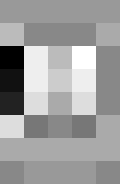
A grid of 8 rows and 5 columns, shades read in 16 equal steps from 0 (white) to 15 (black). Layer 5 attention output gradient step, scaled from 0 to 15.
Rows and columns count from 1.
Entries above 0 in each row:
5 5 4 5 5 5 5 5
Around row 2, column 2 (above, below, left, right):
6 1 4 7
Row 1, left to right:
6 6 6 6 6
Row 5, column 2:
2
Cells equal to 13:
1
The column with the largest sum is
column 1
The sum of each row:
30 30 27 26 29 30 25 32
